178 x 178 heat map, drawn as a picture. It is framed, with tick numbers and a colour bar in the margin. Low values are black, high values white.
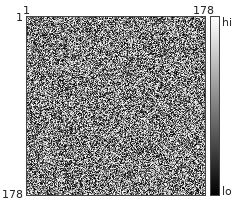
No row or column stands out. No regular stripes run through it. There is no overall slope. On average the colour sits 50% of the way up the scale. Fine speckle covers the field. The halves do not mirror each other. The values spread evenly over their range.
